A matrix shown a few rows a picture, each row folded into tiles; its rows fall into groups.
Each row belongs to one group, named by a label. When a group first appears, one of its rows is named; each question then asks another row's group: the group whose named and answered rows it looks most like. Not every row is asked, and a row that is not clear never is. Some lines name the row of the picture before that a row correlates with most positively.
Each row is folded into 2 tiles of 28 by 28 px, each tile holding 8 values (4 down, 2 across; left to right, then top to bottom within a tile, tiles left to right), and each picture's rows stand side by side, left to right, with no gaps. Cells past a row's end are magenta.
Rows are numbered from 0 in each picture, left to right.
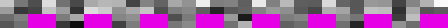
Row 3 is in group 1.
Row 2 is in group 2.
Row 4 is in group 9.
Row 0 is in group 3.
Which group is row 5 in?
3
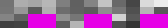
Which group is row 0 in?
3
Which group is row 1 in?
3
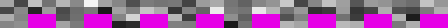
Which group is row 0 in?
9
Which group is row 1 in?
1
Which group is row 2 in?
2
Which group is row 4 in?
2
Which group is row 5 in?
1
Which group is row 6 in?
9
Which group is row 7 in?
9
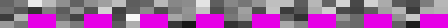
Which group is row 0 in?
1
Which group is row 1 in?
9
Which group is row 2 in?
1
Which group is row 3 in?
2
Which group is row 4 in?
3
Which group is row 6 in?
9
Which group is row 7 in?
2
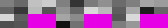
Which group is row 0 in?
2
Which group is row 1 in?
2
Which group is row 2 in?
1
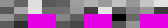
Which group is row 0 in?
2
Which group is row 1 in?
3
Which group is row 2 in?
1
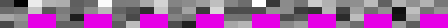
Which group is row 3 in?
3
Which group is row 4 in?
9
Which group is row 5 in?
9
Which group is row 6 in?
1
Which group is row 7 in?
1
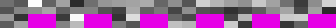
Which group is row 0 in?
9
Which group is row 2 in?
1
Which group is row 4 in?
1
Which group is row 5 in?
2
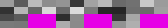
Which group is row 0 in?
9
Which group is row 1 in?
1
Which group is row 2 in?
1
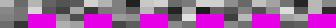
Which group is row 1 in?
9
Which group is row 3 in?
1
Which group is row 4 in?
1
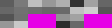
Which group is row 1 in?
2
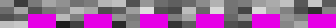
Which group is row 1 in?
2
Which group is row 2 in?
2
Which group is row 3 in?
3
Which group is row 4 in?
2
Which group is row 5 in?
9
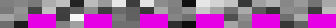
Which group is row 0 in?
3
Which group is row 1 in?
1
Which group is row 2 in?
9
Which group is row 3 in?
2
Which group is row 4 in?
1
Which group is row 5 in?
3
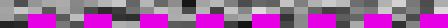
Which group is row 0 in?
2
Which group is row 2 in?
9
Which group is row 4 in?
2
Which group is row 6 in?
3
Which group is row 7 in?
3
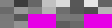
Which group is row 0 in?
3
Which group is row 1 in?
9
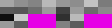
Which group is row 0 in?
1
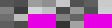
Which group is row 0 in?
2
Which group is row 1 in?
3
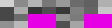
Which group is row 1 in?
3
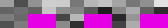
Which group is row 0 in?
3
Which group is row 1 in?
1
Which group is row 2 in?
1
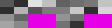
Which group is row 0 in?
9
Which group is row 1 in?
3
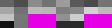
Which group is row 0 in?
2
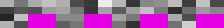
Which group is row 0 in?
1
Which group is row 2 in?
2
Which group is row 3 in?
9
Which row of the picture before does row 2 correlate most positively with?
1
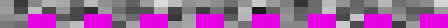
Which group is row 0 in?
2
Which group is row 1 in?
9
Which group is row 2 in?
3
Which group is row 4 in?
1
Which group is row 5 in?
3
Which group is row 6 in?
1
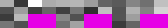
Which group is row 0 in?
1
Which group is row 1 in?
9
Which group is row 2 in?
3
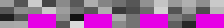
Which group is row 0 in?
9
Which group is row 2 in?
3
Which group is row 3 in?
3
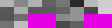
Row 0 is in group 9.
